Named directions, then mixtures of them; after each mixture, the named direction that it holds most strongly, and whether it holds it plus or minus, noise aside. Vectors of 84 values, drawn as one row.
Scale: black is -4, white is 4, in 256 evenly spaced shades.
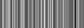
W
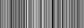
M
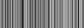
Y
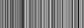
Y, plus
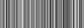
Y, minus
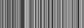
Y, plus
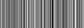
W, minus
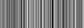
W, minus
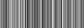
M, minus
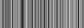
Y, plus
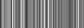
W, plus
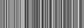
M, minus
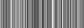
M, minus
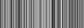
M, plus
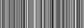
W, minus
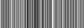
M, minus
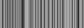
Y, plus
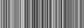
M, minus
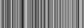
Y, plus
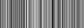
M, plus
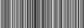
M, minus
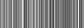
Y, minus
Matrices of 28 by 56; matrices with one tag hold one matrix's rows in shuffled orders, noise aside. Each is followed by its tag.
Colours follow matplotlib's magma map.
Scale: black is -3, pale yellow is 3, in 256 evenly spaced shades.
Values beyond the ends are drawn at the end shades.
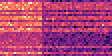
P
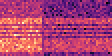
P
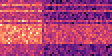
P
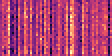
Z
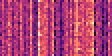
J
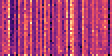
Z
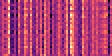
Z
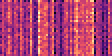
J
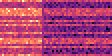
P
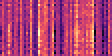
J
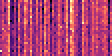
Z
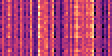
J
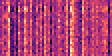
Z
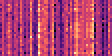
J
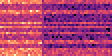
P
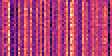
Z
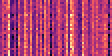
Z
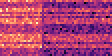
P
